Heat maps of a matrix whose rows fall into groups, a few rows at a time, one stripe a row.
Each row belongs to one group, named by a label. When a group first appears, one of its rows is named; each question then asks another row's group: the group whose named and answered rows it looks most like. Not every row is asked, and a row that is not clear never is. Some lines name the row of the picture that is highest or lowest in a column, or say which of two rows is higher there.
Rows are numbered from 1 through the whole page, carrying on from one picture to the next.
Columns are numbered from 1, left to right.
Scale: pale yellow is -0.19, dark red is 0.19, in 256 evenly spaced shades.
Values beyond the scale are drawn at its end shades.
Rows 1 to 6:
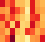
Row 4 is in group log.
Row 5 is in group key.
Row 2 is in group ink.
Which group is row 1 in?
ink
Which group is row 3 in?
ink
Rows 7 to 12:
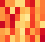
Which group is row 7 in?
key
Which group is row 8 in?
log
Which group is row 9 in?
ink
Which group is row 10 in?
ink
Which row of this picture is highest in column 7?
7
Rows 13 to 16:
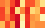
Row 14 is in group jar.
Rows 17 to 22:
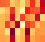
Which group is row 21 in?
jar
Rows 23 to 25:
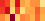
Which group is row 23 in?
log
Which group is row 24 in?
log
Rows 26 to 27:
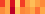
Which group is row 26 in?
jar
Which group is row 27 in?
jar
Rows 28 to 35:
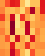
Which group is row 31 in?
jar
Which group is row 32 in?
jar
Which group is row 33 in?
log
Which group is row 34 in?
jar
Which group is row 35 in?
ink
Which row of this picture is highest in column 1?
30
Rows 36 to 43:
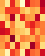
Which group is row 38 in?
jar
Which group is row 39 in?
key
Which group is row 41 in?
jar
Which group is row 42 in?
log
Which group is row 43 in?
key
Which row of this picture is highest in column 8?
38
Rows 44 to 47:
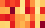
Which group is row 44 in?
log
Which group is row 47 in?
key
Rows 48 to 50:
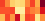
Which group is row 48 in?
key
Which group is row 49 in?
key
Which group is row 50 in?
log
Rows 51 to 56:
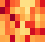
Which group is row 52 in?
ink
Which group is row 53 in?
ink
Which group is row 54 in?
log
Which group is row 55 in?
key
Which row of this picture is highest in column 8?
55
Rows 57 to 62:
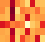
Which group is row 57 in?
ink
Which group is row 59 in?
jar
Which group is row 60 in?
ink
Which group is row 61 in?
jar
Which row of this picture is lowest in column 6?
60
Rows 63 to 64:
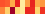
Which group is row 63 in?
log
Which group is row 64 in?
key
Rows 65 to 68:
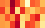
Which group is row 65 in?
ink
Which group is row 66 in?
jar
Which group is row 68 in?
log
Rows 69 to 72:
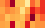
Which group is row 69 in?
ink
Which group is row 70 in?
key
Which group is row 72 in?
jar
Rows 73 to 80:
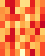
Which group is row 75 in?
ink
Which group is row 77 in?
jar
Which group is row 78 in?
ink
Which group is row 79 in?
jar
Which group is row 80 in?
key
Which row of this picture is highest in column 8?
77
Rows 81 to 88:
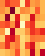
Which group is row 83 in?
log
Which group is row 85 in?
key
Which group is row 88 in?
key
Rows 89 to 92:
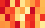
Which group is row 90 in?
ink
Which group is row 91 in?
key
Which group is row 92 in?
log
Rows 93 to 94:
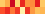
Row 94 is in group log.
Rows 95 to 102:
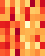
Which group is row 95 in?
key
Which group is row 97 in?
jar
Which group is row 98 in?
ink
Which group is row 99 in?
log
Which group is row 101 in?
ink
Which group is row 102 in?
log
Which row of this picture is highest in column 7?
95
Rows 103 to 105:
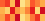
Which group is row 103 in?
log
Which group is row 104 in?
key
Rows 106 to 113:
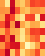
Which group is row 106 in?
key
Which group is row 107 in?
ink
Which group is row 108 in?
key
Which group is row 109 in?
log
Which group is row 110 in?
key
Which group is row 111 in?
ink
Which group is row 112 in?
ink
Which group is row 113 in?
log
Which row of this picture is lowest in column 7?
112
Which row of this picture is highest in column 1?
111
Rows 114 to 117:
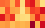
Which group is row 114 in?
log
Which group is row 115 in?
key
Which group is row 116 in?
ink
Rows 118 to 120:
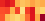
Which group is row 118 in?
ink
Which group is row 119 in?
log
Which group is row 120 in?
key
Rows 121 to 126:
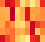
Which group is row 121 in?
ink
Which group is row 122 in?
jar
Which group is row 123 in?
jar
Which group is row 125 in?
key
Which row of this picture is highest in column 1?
126
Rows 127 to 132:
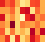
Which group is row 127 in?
ink
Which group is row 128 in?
jar
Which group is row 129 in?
key
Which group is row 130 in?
jar
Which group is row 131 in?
key
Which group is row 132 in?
log
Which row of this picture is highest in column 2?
132
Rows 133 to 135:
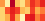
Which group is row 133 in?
key
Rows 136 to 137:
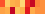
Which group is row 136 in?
key
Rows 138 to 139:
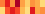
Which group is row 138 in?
log
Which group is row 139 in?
ink
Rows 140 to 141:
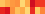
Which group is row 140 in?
key
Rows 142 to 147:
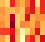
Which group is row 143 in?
key
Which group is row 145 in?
jar
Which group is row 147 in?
key
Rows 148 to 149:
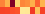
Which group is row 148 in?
jar
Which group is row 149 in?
ink
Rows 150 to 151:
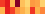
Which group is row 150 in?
log
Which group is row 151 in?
ink
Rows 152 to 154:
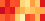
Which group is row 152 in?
ink
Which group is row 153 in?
ink
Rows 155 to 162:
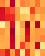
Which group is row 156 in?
ink
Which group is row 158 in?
jar
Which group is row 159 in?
jar
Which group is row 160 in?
jar
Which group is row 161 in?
jar
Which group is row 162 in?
log
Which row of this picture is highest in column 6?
158
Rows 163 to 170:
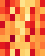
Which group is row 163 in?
ink
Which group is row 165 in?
ink
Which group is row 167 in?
key
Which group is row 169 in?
ink
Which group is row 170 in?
log
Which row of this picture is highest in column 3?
168
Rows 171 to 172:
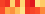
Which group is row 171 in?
log
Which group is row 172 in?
key
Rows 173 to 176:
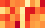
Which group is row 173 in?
ink
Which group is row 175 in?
log
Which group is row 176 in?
log
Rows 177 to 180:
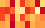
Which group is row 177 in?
jar
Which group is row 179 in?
jar
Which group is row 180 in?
jar
